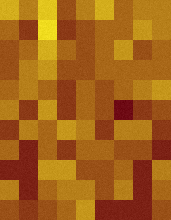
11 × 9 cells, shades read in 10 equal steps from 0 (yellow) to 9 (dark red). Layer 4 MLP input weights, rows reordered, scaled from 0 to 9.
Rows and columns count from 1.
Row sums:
32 42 43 45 44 54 45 55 51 48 57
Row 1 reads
2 4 1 6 4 2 5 4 4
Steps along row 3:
down down up up down down up down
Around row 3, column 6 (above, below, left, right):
5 5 6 3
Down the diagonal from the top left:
2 7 2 6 5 6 4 6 4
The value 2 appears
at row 1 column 1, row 1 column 6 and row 3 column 3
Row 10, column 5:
4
